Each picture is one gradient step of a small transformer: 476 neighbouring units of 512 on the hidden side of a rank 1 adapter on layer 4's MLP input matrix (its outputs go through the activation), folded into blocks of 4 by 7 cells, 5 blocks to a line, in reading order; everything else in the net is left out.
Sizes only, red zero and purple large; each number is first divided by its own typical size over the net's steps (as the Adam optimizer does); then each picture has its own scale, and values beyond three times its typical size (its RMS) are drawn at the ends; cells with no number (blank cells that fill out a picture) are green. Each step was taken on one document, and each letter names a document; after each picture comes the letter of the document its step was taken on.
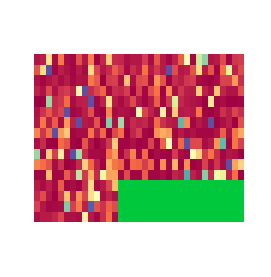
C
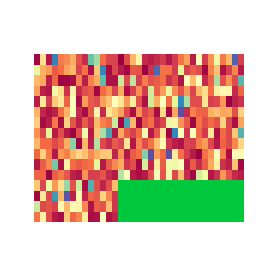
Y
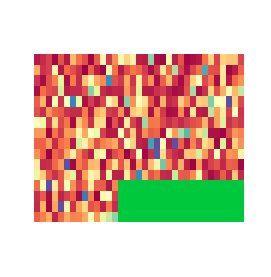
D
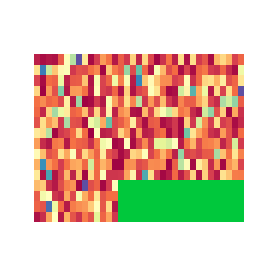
D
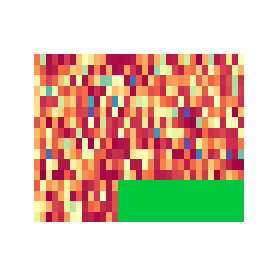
Y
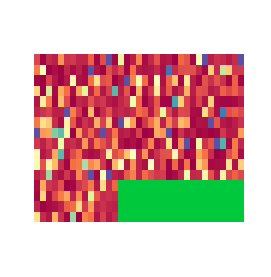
C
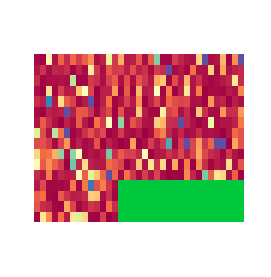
C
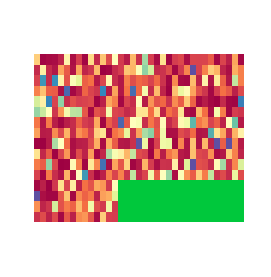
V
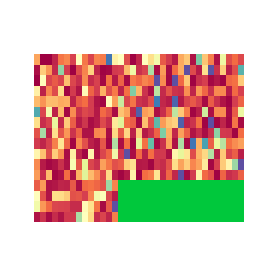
V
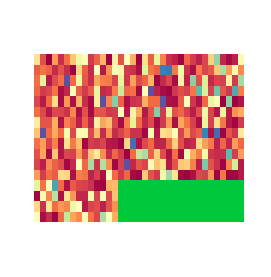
Y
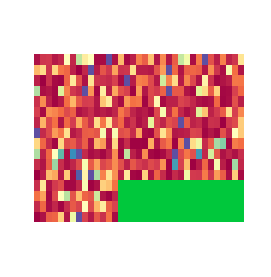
C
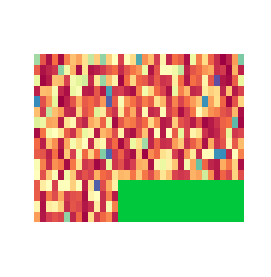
Y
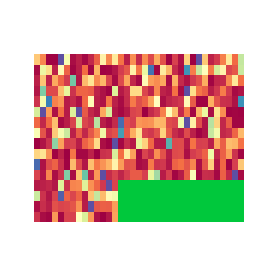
V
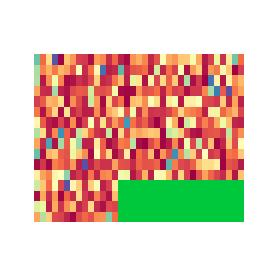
Y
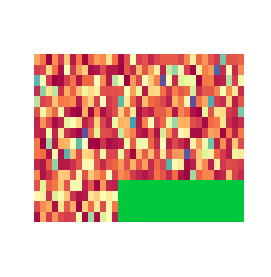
Y
